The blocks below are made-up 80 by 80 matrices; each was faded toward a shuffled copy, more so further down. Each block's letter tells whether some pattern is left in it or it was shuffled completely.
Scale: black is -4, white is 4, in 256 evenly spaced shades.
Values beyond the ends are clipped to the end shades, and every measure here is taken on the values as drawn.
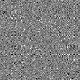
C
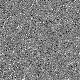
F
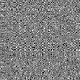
C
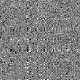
C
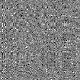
C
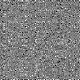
C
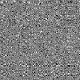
C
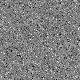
F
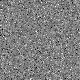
F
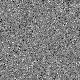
F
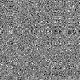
C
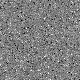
F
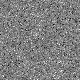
F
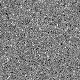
F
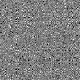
C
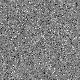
F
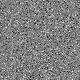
F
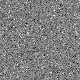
F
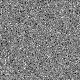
F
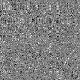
C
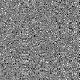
C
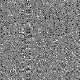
C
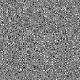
C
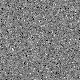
F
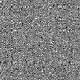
C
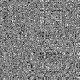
C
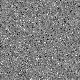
F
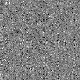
C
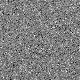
F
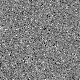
F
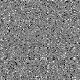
C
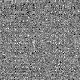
C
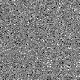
C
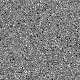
F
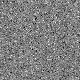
F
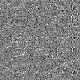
C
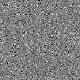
C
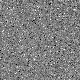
F
